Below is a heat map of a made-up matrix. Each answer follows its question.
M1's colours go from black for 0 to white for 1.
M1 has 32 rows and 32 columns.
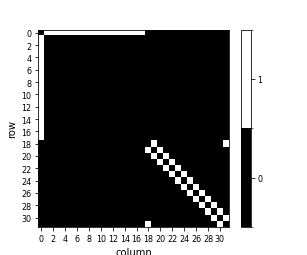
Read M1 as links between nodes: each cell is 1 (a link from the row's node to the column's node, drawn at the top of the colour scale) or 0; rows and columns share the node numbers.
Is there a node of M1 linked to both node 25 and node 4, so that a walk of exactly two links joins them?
no
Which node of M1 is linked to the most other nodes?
node 0
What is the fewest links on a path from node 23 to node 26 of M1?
3
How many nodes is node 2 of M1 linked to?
1
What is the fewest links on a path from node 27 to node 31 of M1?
4
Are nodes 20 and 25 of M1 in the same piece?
yes
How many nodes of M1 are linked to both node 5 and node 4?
1
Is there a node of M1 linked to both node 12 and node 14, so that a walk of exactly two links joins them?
yes
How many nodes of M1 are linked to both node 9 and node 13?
1
